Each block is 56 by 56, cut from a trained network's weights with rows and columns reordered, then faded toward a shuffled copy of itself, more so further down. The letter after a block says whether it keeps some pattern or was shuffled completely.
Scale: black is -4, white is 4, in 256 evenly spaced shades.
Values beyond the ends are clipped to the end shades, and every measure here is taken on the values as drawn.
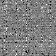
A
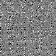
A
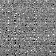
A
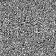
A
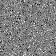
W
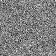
W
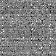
A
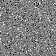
W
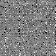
A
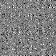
A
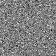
W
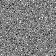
W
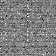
A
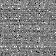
A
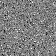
W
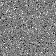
W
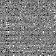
A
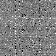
A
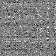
A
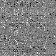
A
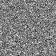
W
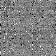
A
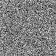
W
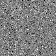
W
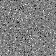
W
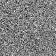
W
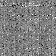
A
